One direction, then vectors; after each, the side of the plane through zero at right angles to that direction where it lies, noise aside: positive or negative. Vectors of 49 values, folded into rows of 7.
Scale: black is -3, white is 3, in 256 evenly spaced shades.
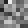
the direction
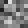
positive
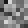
positive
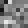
positive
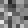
negative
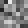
positive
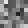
negative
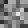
positive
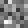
positive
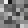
negative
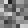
negative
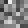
positive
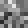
positive
